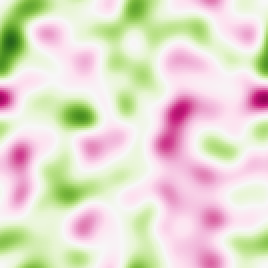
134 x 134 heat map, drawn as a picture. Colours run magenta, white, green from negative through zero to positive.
Lone odd cells: none. Average level on the scale: 50%. Grain: smooth. Odd rows or columns: none. Histogram: bell-shaped.
